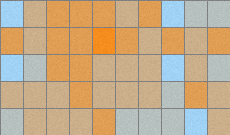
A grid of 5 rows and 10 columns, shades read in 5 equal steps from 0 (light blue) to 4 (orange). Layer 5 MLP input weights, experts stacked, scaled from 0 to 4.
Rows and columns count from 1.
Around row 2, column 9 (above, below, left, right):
1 2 3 3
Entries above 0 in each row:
8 10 8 10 9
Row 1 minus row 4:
-2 0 1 0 1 0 1 -1 -2 -1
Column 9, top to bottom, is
1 2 2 3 0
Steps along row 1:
up up same same down up down up same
